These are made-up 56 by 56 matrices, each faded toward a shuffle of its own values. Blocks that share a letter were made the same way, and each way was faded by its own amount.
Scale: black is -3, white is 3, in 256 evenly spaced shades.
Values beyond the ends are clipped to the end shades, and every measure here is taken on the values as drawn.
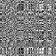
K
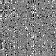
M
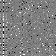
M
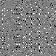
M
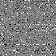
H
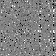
M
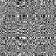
K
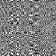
K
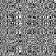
K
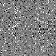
M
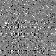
H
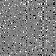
M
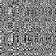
K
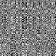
K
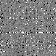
H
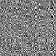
K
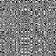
K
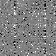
M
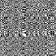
K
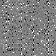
M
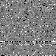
H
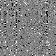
M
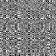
K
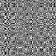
K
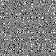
H
